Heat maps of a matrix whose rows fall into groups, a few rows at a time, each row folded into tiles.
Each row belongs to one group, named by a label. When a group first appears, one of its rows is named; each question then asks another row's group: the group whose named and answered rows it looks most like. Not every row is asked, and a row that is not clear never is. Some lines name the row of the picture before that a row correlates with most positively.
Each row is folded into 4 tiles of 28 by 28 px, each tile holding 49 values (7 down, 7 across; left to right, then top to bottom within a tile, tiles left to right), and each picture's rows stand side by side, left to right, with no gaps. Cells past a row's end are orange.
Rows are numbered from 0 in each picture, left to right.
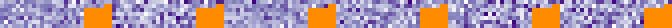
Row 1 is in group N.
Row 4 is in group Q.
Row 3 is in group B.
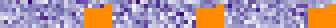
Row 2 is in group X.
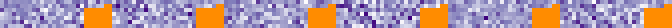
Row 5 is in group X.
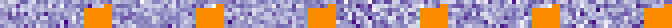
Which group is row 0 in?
Q
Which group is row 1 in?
Q
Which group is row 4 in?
Q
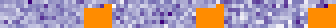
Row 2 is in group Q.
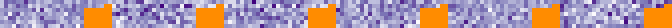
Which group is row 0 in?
X
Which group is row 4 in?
X
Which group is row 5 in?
N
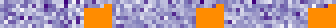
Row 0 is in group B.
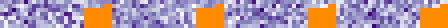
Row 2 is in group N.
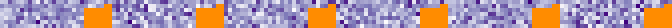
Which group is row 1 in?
X
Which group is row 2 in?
N
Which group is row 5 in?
Q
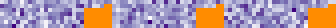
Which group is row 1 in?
Q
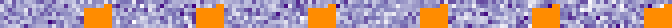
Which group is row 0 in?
B
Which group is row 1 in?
X
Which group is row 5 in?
Q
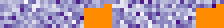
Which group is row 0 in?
N
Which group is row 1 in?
Q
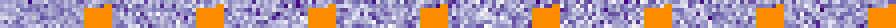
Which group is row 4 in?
N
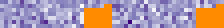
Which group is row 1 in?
X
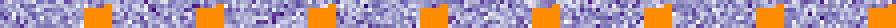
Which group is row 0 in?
X
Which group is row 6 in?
X
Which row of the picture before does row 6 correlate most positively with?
1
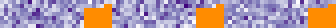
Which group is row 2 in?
B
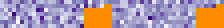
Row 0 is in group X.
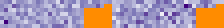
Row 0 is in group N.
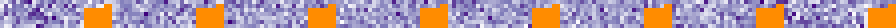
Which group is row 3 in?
N
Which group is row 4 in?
X
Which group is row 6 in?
N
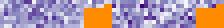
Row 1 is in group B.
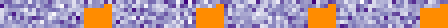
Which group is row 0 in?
B
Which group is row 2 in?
N
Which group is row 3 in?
N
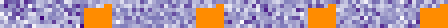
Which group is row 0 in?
X
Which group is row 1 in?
N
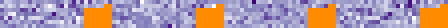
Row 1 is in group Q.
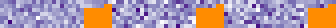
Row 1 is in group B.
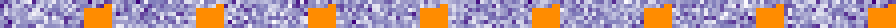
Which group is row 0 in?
N
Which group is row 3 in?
X
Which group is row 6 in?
B
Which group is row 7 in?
N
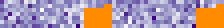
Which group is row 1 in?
X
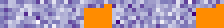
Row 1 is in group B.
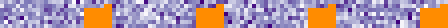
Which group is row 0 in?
B
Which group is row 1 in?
N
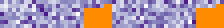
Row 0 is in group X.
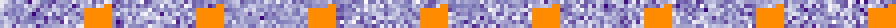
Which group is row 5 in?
B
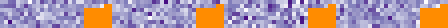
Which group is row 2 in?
B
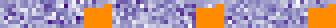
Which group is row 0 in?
B
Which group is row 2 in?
B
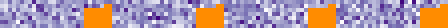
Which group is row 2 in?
X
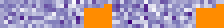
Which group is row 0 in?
B
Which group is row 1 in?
X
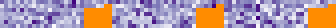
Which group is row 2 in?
X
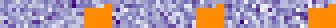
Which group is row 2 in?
X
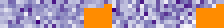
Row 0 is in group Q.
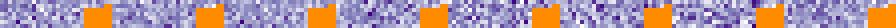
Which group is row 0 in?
X
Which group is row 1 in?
Q
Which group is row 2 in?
X
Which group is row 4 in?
B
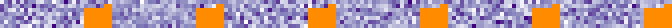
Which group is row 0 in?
B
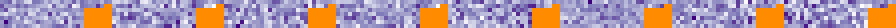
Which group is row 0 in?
N
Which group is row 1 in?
Q
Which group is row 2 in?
X
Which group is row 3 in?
Q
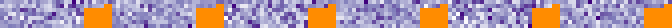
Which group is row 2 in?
N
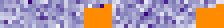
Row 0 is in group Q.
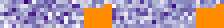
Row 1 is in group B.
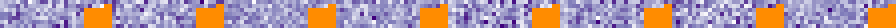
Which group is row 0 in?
Q
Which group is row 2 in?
Q
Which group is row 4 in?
Q
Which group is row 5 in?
Q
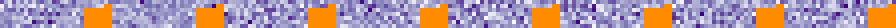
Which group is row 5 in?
X
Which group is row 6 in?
B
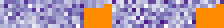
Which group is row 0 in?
X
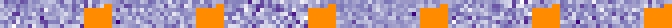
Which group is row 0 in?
X
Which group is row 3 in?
X
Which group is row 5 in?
X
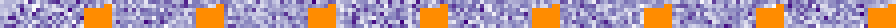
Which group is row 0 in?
N
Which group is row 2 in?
N
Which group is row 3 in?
Q
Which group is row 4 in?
X
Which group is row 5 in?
X
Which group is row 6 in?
Q
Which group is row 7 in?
X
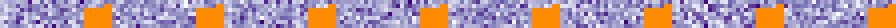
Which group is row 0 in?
Q
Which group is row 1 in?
B
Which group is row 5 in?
Q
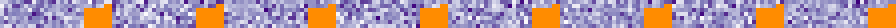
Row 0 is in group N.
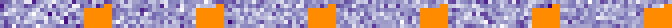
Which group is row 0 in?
N
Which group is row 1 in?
N
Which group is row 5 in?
Q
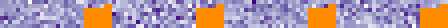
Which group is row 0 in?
Q
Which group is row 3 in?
X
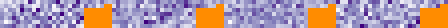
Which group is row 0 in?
N
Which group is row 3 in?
B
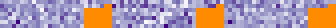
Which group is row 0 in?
X
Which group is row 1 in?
B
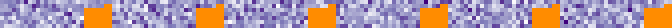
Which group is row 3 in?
N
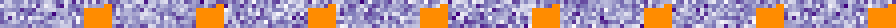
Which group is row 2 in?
B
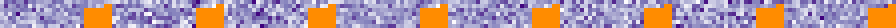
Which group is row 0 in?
X
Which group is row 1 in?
Q
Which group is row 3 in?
Q
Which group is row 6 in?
N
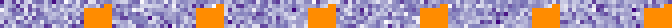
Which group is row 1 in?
Q
